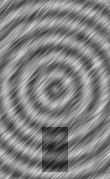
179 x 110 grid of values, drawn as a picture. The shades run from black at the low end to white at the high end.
The bottom middle is the ninth with the lowest average. No overall slope runs across the table. Rings spread out from the centre. On average the colour sits 50% of the way up the scale. In the bottom middle lies a patch that is lower than the rest.
